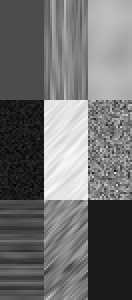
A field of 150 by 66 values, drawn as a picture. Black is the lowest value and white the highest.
The table splits into 3 rows of 3 panels. Panel 1,1: low, flat. Panel 1,2: middling, streaked downward. Panel 1,3: high, smooth, faint in contrast. Panel 2,1: very low, fine-grained, faint in contrast. Panel 2,2: very high, slanting up to the right, faint in contrast. Panel 2,3: middling, fine-grained, strong in contrast. Panel 3,1: low, streaked across. Panel 3,2: middling, slanting up to the right. Panel 3,3: very low, flat.
